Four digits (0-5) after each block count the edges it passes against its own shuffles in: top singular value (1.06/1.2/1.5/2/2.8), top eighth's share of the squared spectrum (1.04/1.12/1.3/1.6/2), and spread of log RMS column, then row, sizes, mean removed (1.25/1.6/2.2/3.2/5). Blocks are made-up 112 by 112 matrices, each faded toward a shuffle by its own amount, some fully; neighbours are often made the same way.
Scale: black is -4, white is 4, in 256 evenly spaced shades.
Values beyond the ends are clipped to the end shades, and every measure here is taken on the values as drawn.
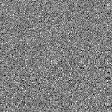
4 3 2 2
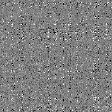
2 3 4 3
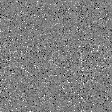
1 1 2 2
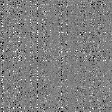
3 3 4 3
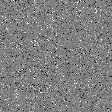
1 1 1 0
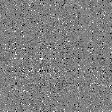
2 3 3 2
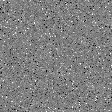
0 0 0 0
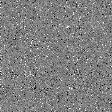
1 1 2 1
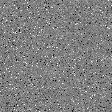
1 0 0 0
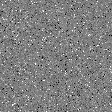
0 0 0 0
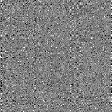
4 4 3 2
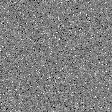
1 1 0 0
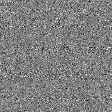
1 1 0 3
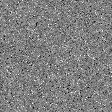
0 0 0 0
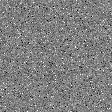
0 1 0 0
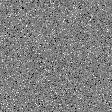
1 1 0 0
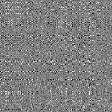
5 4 3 3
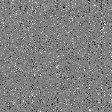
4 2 1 0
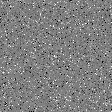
2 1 0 0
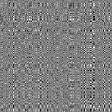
5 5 4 4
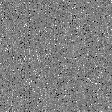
3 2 1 0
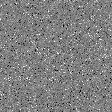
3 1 0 0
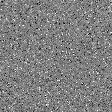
2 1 0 0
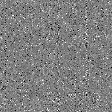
3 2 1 1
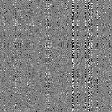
5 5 4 2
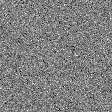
1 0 0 0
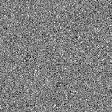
3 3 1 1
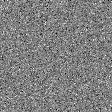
0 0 0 0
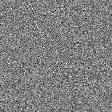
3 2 0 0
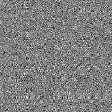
4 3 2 2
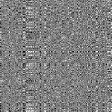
5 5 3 3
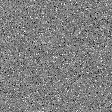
0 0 0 0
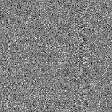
4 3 2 2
